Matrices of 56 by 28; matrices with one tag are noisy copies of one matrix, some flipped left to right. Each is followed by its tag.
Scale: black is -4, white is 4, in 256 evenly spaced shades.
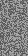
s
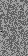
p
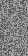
s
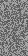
p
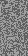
s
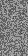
s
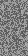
p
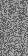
s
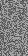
s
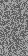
p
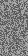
p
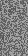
s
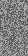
p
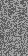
s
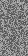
p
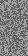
p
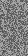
p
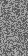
s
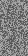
p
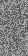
p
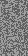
s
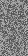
p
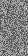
p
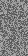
p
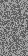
p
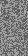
s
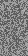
p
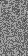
s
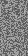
s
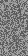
p
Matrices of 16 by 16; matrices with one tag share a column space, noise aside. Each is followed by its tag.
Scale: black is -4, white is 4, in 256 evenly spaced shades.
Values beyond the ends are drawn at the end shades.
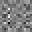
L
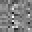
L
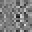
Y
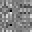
Y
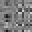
Y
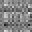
Y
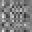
Y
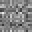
Y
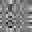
L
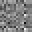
L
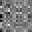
Y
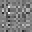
Y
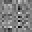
L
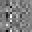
Y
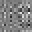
Y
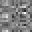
Y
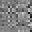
Y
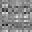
Y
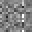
Y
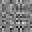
L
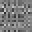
Y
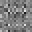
Y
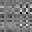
Y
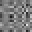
Y
